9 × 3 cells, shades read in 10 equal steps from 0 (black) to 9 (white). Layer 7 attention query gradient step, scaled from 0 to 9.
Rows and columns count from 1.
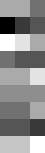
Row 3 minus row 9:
2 1 -3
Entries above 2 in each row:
3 1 3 3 3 3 3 2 3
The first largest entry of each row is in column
1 3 1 1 3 1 3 1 3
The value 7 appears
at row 9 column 1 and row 9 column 2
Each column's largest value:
9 8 9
